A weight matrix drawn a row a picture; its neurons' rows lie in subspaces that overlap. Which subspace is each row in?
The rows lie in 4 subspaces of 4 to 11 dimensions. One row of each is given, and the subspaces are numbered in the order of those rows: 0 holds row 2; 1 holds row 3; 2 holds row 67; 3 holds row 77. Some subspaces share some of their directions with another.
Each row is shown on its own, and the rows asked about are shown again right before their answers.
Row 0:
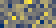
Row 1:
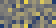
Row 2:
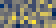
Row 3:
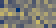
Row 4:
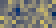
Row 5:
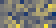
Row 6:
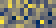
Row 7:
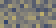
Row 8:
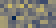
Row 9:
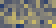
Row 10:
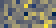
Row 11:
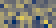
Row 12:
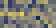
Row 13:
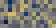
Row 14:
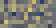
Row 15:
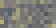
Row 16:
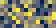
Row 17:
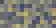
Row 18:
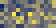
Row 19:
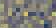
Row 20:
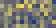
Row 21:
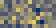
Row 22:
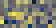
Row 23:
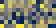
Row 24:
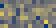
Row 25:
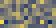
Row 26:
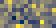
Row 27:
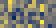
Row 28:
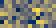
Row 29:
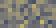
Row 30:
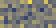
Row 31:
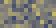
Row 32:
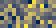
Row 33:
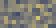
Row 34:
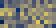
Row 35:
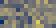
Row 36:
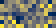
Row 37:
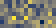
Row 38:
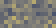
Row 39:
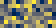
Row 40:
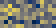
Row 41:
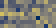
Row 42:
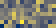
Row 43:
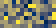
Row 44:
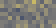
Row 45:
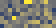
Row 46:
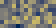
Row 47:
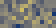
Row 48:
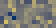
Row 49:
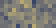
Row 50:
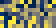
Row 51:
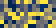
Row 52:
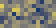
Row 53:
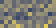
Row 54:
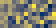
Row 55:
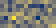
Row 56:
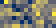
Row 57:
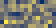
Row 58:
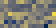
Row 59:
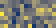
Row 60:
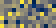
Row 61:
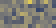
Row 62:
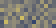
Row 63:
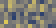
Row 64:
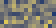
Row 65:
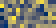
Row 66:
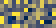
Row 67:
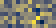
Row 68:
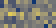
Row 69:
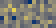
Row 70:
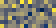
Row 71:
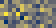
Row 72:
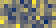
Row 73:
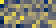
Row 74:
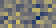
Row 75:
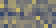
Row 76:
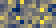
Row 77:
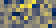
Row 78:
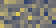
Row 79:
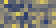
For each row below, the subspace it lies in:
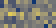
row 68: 1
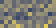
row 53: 0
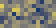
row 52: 0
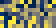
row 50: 3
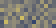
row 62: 3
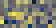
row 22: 1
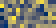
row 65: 1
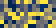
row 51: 3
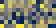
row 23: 0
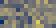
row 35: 1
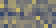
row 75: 1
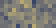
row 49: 1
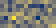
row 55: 2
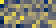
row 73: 3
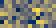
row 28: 2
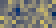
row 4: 0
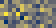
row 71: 3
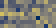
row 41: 2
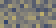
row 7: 3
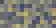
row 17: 3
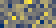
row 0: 3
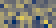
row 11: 1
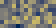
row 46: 0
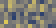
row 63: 0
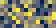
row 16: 0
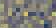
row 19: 0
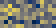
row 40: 3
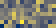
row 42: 0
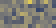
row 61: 3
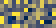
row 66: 1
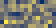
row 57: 2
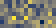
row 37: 1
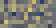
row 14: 0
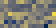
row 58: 0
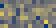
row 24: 1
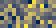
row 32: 3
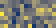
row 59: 1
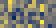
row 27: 0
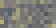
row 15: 2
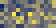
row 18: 0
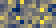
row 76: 0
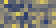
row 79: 1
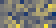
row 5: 0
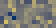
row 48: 3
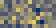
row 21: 2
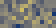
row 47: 3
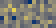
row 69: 3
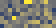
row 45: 3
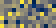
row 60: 3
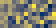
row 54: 0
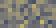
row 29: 1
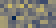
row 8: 1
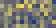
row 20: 3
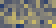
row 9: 3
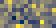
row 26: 0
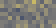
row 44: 3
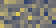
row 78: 3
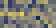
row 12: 2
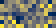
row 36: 0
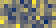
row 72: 1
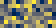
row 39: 3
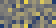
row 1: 3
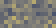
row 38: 2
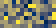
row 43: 0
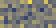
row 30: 3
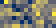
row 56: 1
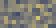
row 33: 2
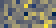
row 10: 0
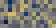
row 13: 3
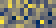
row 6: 1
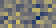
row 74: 2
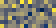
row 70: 3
